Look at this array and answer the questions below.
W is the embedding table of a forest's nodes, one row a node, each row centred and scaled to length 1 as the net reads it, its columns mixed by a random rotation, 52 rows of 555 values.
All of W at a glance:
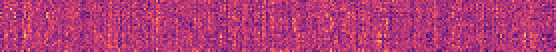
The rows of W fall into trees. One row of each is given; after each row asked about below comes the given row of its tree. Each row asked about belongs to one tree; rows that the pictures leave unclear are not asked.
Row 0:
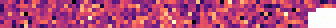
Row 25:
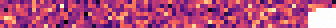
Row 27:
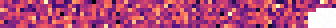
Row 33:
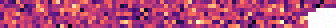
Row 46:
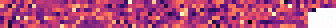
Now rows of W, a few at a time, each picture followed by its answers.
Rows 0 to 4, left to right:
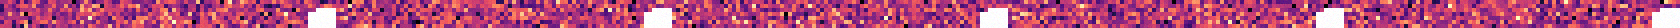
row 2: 0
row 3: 33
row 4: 27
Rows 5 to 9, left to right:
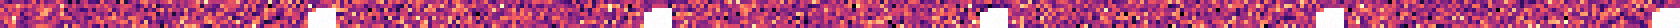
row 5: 25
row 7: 33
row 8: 25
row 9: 25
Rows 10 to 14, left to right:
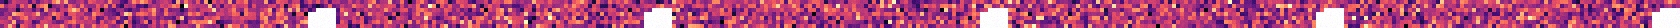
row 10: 33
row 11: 0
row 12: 27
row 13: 27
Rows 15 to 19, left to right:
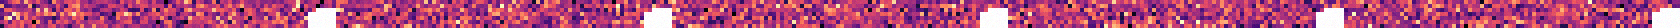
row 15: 33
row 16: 27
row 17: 27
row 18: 0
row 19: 0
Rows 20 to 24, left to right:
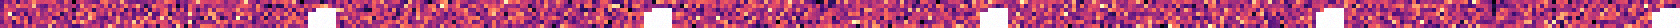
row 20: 0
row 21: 27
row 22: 46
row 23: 0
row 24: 46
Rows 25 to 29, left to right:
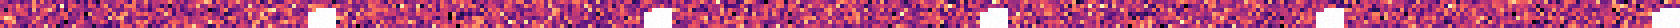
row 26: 0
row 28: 0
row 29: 27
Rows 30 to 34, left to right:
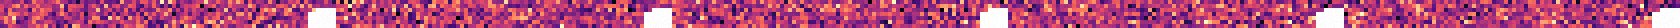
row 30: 25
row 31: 27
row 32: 27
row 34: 33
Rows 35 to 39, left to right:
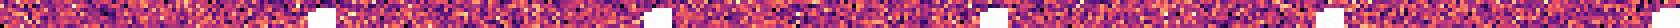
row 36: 33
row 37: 33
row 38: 27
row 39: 27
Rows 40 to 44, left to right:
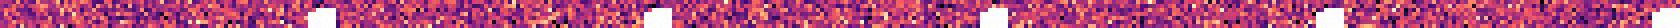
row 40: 33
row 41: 33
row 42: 0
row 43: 33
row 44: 27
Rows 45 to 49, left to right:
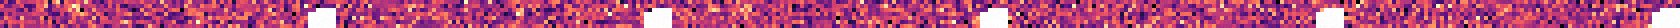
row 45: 33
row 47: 33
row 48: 0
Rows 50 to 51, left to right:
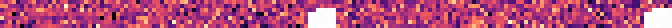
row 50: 0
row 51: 0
